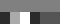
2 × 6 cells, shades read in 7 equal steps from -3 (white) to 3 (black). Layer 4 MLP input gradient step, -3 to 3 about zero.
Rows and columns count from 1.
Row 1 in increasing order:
0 0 0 0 0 0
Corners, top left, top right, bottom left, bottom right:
0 0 2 1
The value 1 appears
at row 2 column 5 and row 2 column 6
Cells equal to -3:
1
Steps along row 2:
down down up down same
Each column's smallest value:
0 -1 -3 0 0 0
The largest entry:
2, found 2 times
